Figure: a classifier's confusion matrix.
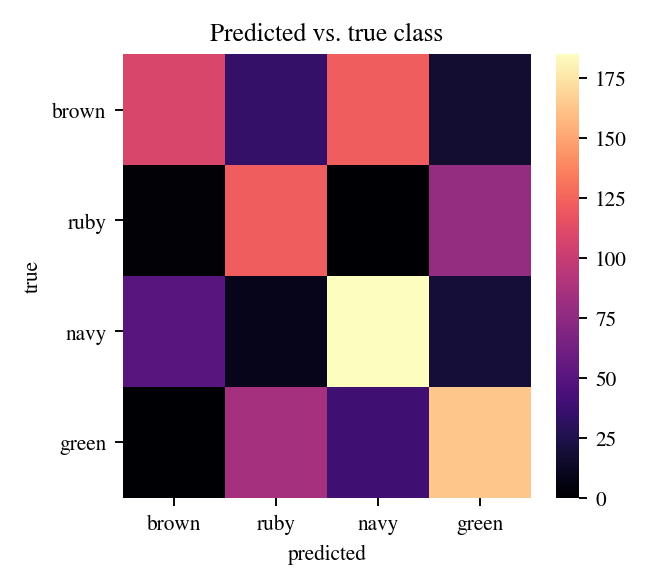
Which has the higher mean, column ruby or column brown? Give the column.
ruby
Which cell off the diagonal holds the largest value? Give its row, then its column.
brown, navy
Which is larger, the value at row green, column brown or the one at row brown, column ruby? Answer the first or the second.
the second
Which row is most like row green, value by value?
ruby
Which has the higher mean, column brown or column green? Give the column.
green
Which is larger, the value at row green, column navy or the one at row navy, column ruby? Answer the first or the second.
the first
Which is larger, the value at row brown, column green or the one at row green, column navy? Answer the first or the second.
the second
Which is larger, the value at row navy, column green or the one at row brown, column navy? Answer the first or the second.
the second
